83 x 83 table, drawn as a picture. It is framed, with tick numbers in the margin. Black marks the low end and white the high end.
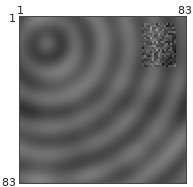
Neither half mirrors the other. No single row or column stands out from its neighbours. An odd patch, rougher than its surroundings, sits in the top right. Rings spread out from the top left. There is no overall slope. The top right is the roughest part.
